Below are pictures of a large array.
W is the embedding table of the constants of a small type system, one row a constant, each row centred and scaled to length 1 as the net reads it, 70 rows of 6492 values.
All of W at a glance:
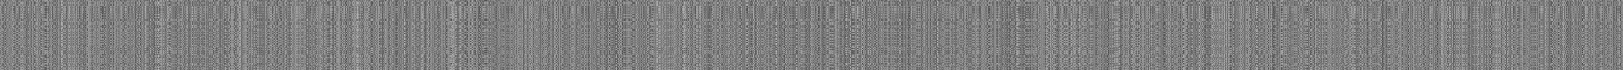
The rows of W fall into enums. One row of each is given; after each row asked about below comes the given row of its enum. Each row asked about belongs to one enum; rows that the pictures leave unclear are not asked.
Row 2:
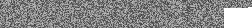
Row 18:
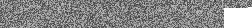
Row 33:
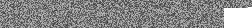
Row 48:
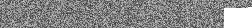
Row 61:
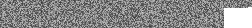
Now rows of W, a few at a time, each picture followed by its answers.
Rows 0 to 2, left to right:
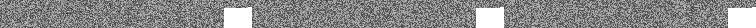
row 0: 48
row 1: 61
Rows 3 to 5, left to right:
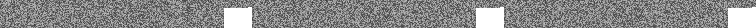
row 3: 2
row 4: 61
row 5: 61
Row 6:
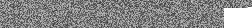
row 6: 33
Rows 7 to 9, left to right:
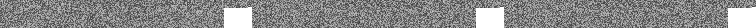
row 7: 18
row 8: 33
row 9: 33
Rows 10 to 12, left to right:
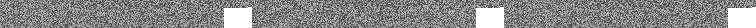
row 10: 33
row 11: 18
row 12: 33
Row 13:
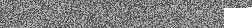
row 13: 18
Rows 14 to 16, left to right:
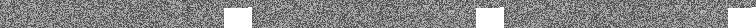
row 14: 2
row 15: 18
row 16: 18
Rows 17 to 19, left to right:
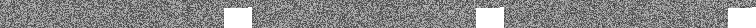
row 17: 2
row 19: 48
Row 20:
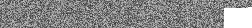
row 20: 48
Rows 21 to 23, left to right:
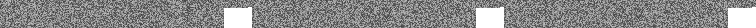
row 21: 2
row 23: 61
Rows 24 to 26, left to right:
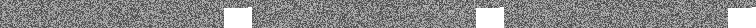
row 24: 61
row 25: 18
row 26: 33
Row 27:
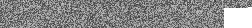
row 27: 18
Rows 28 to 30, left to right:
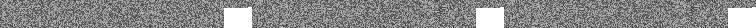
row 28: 61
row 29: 2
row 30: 2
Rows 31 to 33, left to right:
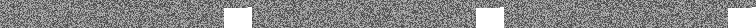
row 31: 33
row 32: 61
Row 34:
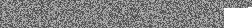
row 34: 61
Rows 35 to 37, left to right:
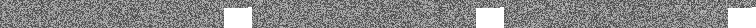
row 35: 61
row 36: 2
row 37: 18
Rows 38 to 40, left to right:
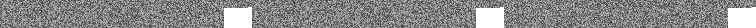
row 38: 61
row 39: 61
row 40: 33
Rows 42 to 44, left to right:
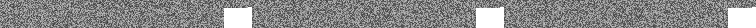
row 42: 33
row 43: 61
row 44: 61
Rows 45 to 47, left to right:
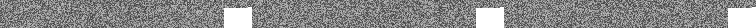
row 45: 18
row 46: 2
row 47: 33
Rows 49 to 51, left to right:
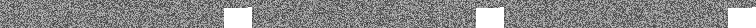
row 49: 33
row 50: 48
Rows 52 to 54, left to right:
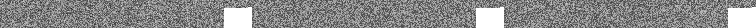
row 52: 48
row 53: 61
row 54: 18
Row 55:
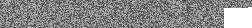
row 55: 2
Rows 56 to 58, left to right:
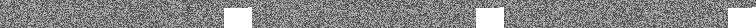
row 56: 2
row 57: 33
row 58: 61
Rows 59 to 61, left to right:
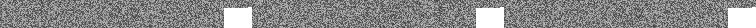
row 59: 61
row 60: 2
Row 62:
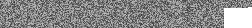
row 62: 2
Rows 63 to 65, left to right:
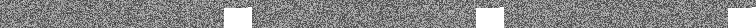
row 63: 48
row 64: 18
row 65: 33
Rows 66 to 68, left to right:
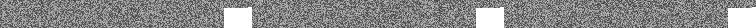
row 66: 61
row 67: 2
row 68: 33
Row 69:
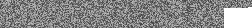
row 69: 2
